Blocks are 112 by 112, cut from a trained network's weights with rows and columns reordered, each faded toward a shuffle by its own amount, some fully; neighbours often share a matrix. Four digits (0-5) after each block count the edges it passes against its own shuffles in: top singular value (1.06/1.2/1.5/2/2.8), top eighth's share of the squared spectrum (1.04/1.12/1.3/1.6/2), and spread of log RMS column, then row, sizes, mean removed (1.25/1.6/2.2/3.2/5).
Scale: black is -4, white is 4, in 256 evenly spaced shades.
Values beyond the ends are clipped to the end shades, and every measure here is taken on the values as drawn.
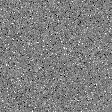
0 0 0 0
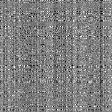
4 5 2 4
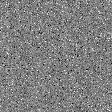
0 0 0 0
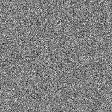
2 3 0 1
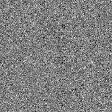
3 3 1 1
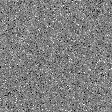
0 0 0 0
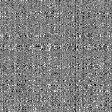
3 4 1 4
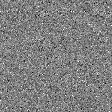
2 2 0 1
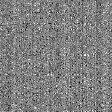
3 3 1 3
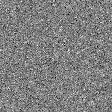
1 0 0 0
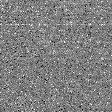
2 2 1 0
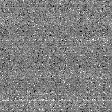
3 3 2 1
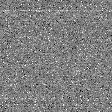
2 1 1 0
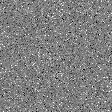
0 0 0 0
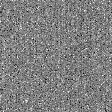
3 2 0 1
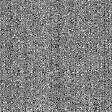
3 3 1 3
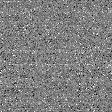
2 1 1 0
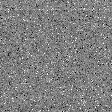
0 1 0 0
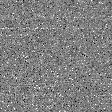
1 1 0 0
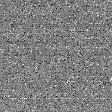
2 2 1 0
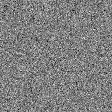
2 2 0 1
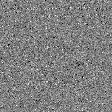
2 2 0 1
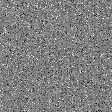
1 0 0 0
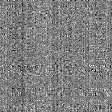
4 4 1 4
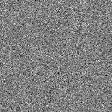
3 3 0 1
